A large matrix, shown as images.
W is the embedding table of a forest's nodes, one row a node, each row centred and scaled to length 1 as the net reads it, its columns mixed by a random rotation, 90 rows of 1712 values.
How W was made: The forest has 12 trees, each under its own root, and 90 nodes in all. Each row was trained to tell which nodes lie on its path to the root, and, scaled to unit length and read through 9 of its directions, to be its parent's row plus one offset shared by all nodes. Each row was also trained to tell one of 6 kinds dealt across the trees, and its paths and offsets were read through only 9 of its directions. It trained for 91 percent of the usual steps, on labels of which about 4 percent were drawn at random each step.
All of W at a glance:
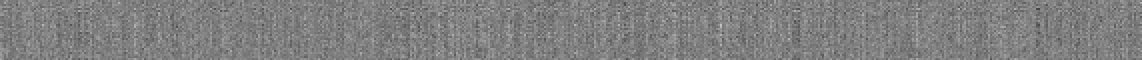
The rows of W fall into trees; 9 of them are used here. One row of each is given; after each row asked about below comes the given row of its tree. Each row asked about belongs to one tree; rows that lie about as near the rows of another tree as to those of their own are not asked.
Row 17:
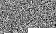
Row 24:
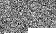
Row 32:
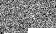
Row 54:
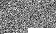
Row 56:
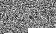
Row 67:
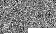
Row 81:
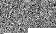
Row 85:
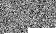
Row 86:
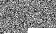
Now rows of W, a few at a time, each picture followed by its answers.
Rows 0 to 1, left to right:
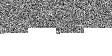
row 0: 81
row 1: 32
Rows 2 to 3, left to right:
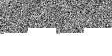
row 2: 17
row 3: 85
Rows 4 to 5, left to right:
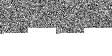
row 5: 81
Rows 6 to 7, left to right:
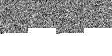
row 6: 67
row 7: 85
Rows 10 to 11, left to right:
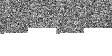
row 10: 24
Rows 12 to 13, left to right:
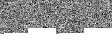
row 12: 32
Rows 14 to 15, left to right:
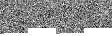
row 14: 32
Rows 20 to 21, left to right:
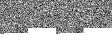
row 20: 67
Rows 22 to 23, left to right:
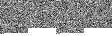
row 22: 67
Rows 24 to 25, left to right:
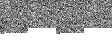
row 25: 24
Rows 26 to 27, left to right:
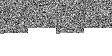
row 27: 17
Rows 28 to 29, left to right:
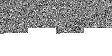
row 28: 85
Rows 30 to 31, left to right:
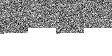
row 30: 24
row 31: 85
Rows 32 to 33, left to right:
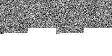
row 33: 81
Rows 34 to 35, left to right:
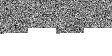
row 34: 67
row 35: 32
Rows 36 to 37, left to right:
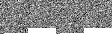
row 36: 32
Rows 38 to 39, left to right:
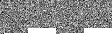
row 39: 67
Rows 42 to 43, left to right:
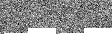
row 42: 24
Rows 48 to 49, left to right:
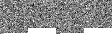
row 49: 32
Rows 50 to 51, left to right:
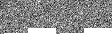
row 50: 54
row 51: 67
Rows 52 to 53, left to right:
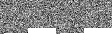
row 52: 56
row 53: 67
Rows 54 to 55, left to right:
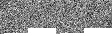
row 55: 81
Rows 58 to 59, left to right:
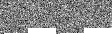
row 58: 32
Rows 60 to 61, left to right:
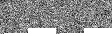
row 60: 85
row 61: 32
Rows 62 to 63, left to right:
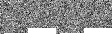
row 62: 32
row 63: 81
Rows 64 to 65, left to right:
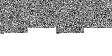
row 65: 32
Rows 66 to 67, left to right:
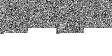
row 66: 17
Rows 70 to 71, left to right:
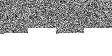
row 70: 56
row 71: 81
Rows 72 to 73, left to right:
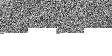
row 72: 17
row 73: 81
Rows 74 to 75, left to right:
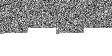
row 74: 54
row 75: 81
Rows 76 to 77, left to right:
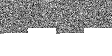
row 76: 81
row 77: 67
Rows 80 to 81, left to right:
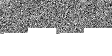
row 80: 17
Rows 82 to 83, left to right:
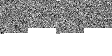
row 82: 67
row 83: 86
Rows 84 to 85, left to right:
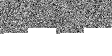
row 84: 81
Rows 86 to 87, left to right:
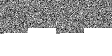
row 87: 67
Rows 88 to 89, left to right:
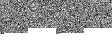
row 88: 24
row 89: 54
